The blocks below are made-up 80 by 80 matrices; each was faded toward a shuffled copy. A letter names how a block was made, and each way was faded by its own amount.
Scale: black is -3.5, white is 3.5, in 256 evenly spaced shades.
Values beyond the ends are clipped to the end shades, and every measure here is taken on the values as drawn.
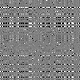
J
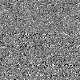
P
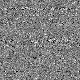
P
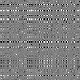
J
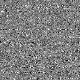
P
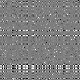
J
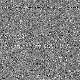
P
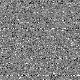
P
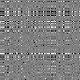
J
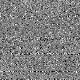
P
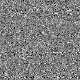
P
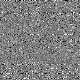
P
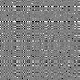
J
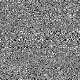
P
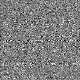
P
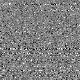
P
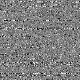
P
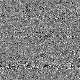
P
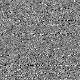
P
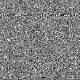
P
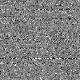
P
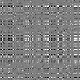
J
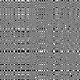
J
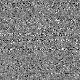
P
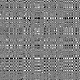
J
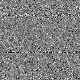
P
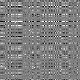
J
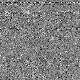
P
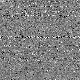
P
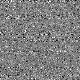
P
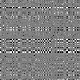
J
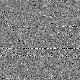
P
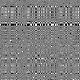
J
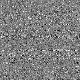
P
